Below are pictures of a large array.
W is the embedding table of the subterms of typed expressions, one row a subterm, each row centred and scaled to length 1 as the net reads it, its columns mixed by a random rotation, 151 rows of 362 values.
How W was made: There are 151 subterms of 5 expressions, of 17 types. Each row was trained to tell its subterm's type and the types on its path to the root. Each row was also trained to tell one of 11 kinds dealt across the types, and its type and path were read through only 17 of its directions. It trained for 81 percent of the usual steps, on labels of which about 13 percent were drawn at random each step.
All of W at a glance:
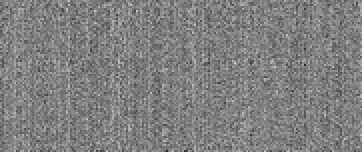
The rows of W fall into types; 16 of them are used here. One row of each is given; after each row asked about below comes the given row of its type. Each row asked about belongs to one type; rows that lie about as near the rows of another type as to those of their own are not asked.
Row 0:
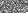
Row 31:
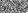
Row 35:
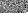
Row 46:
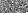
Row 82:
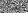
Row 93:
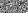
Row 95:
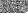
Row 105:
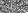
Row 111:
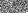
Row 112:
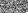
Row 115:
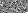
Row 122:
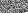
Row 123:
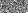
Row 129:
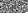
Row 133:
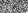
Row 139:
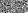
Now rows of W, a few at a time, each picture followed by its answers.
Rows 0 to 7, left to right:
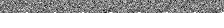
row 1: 112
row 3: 115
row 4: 35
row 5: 35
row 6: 133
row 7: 139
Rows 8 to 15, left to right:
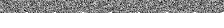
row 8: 95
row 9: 95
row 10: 82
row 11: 133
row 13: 82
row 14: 93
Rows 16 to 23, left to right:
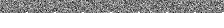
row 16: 122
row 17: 115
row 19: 35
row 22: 93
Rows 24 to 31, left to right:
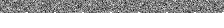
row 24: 133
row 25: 112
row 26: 82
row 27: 82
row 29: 0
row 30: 95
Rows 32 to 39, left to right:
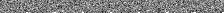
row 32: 111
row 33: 133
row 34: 123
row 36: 0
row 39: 46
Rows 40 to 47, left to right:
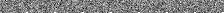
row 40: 122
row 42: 122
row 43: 122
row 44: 111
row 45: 112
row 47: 129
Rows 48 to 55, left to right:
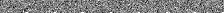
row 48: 115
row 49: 93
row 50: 129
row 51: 122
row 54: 133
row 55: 115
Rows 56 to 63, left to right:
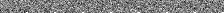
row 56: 115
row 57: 35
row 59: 123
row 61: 123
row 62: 31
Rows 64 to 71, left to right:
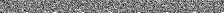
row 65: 115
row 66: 0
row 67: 82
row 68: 112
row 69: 122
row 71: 122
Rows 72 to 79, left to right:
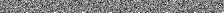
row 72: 0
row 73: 133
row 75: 122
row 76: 82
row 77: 95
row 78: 111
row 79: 0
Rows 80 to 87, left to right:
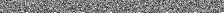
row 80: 115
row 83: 123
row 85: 123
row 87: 123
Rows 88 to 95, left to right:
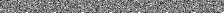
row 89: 115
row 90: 129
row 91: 129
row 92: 0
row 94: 95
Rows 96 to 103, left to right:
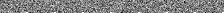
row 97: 122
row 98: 46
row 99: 105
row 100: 111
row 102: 115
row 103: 0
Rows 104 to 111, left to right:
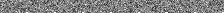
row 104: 112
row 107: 112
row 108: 35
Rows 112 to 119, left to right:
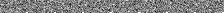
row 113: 95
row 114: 111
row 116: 112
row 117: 0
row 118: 95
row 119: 82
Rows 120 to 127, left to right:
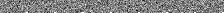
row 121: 35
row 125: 35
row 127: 82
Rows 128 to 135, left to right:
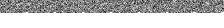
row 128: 35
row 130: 123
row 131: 35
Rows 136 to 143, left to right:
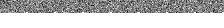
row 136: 105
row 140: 129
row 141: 46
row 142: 123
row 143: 95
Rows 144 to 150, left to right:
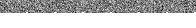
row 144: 31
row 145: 95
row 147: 0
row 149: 31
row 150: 105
